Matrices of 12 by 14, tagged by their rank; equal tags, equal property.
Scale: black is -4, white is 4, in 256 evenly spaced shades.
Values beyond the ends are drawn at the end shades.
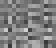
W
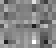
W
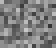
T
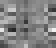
W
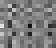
W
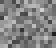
T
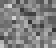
T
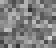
T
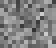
T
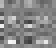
W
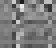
W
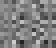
W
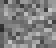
T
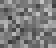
T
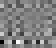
W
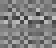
W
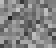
T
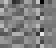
W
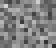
T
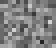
T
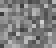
T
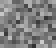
T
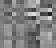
W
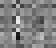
W
